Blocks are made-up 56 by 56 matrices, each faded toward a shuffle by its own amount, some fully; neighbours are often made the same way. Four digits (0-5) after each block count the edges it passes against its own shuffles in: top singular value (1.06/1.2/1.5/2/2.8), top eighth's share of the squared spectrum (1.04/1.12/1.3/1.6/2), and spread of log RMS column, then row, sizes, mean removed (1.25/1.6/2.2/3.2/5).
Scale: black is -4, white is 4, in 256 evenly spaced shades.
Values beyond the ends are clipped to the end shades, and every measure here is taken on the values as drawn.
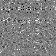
3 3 1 2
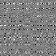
4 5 2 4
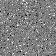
2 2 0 0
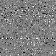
3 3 0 2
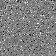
1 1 0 0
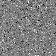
0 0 0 0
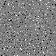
2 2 0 1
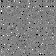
3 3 1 1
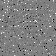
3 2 0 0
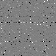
3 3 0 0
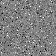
2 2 0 0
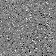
2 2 1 0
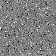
0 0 0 0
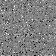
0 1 0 1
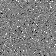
0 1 0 0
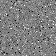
0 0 0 0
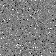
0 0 0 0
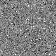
1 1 0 0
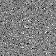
2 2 0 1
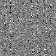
2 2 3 0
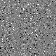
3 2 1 0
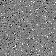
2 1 0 0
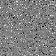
3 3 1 1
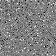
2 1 0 0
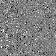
3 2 1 0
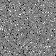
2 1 0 0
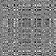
5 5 3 3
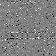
4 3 1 1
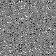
3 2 1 0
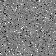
2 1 0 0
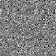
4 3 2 2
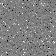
0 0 0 0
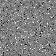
0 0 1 0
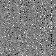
2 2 2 0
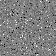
0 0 0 0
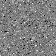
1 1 0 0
